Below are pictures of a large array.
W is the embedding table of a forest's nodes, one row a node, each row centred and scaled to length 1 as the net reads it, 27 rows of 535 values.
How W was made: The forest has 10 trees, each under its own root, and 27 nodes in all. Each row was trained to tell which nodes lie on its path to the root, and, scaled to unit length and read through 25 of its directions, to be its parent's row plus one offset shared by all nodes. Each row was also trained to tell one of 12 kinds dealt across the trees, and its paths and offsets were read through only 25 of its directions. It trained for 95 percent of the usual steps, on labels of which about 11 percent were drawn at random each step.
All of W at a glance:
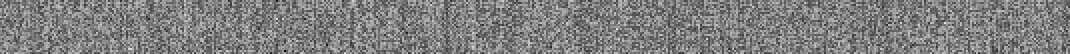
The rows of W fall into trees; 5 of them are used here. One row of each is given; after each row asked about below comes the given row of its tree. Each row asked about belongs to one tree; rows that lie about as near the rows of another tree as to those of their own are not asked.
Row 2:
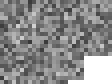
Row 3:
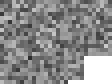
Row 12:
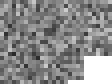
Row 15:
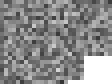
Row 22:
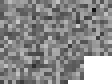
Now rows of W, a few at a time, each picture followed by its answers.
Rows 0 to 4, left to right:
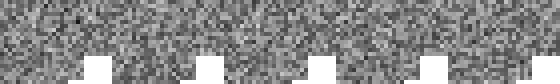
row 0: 2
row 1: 12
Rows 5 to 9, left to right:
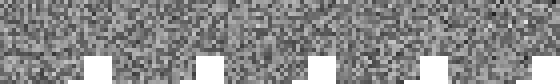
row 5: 12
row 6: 3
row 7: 15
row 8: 12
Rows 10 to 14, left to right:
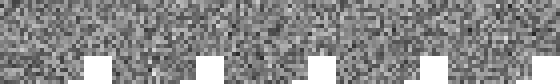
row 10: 12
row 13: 15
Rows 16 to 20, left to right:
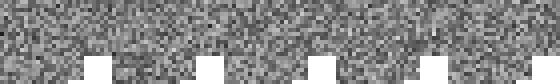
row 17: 12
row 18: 3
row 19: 15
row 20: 2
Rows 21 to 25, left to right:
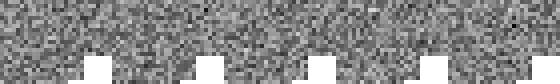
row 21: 15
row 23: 3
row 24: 3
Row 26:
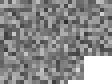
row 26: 3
